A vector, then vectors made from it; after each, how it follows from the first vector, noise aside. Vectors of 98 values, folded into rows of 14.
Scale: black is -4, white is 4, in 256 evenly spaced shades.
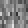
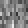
copied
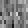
negated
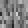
negated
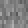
shrunk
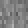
shrunk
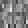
wrapped around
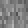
shrunk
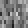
negated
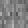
shrunk
